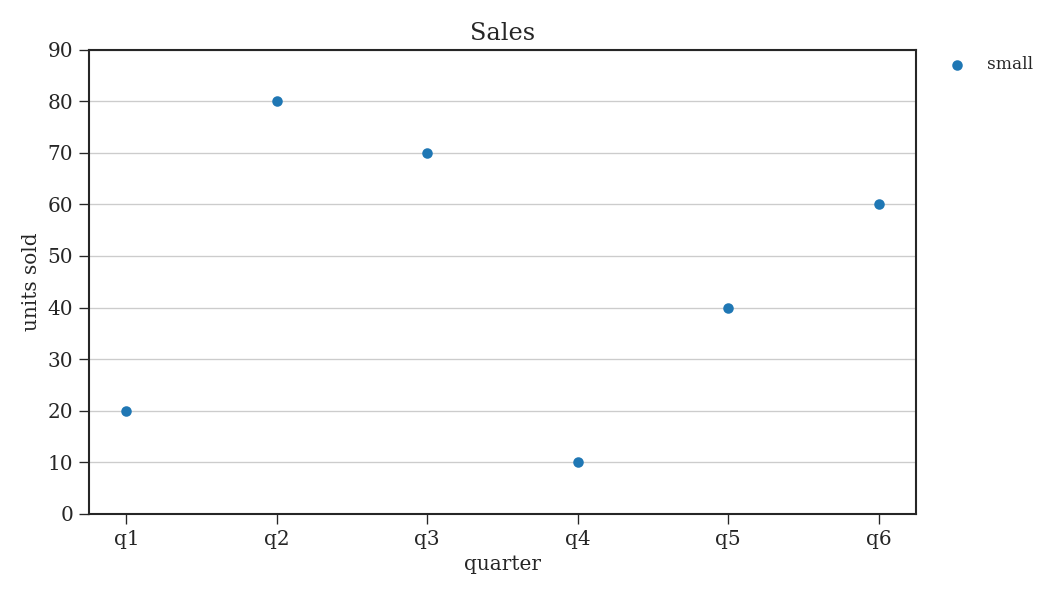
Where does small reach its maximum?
q2
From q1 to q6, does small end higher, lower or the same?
higher
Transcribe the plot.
Title: Sales
x-axis: quarter, ticks q1 q2 q3 q4 q5 q6
y-axis: units sold, ticks 0 10 20 30 40 50 60 70 80 90
Legend: small
Values:
small: 20 80 70 10 40 60
